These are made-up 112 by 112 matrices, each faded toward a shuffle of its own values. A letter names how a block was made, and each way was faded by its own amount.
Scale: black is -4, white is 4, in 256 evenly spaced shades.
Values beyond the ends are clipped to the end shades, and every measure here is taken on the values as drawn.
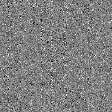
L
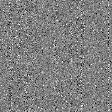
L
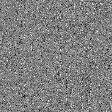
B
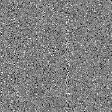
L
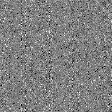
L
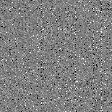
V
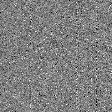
B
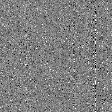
L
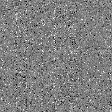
V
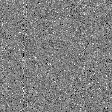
B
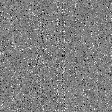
V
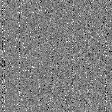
L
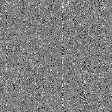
L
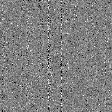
L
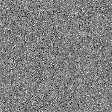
B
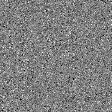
B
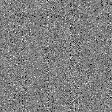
L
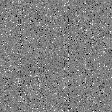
V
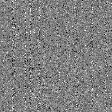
L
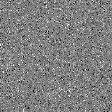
V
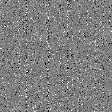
V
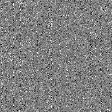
L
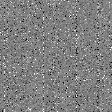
V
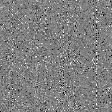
V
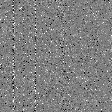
V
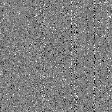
L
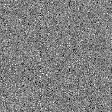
B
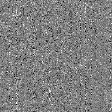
L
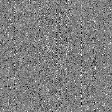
L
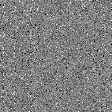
B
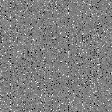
V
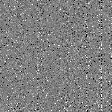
V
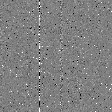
V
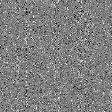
V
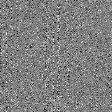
L
